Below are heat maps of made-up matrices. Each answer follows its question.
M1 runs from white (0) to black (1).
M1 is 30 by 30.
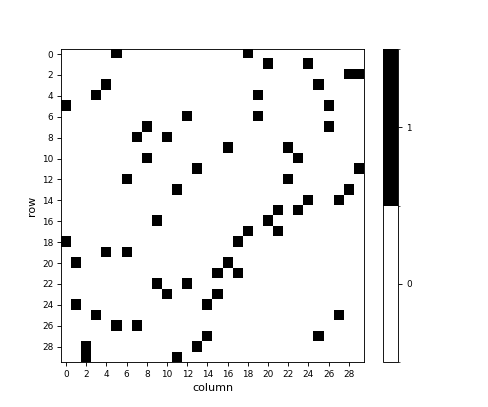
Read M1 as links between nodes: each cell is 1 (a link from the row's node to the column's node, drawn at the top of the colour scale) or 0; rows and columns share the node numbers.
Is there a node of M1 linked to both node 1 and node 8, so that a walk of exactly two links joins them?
no
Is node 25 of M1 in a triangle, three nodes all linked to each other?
no
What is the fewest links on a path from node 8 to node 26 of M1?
2
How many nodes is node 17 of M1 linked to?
2
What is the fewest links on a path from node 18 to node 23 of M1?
4
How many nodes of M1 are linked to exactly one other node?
0
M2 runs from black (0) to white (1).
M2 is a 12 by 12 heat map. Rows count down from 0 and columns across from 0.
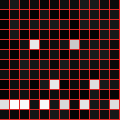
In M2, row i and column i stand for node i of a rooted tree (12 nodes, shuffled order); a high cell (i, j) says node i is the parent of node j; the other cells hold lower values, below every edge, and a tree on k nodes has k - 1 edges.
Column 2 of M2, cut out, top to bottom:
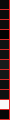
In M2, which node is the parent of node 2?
10
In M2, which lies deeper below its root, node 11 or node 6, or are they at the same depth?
the same depth
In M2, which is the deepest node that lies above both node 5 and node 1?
10
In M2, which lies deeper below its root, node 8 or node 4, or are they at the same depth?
the same depth
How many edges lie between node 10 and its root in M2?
0
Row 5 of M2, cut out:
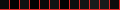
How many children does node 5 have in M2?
0
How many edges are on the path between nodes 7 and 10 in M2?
2
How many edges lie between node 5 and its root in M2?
2
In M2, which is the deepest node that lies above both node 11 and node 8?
10
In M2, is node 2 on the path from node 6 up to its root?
no
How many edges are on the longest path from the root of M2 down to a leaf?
2
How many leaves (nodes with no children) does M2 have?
9
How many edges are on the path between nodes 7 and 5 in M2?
4
